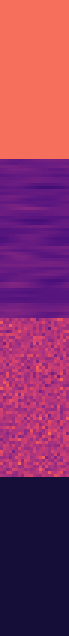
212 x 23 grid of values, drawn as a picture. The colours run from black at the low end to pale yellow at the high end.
The table splits into 4 rows of 1 panel. Panel 1,1: high, flat. Panel 2,1: low, streaked across, faint in contrast. Panel 3,1: middling, fine-grained. Panel 4,1: very low, flat.
